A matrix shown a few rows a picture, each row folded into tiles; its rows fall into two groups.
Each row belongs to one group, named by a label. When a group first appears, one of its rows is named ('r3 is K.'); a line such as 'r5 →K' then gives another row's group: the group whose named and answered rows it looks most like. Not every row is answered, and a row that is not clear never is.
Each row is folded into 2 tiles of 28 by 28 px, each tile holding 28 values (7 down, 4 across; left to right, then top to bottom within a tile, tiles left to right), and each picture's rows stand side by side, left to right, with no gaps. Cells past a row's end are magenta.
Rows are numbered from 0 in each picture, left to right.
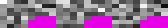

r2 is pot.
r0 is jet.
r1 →jet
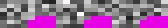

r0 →pot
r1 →jet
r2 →jet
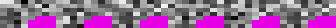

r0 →jet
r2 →jet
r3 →jet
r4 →pot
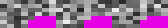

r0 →jet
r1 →pot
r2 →pot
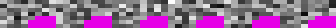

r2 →pot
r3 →jet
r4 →jet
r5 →pot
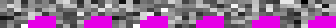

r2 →pot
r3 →jet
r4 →pot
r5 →jet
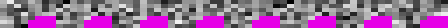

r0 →jet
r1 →pot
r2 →pot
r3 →pot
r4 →pot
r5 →pot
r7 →jet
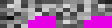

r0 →pot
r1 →pot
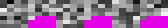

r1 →pot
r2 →jet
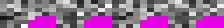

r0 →pot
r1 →jet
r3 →jet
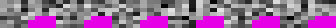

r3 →pot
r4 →jet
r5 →pot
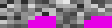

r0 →pot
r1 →jet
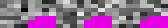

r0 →pot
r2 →jet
